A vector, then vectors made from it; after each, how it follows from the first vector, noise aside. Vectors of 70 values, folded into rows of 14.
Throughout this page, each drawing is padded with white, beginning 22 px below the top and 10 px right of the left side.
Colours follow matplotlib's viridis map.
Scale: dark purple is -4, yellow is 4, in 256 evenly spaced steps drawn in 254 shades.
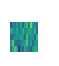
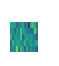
reversed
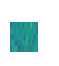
shrunk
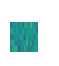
shrunk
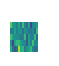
negated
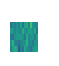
shrunk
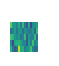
negated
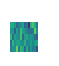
reversed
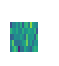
copied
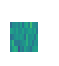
shrunk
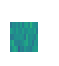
shrunk
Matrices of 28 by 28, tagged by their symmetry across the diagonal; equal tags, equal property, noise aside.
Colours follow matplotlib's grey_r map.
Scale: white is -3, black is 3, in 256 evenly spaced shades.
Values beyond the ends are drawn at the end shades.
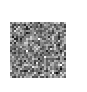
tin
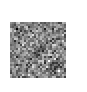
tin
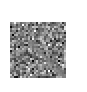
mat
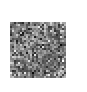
tin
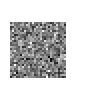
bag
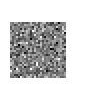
mat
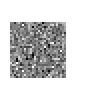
bag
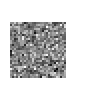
bag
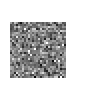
bag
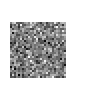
mat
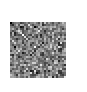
tin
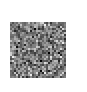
tin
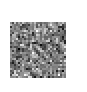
mat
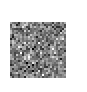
bag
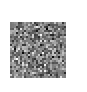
mat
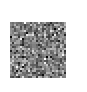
mat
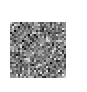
tin
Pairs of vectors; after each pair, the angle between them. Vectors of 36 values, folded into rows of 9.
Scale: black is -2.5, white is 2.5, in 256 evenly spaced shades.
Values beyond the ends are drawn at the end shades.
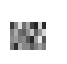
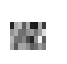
nearly parallel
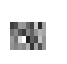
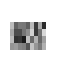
partly opposed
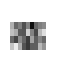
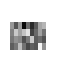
partly aligned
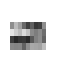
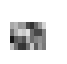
partly aligned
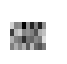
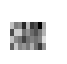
nearly parallel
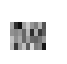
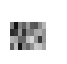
orthogonal
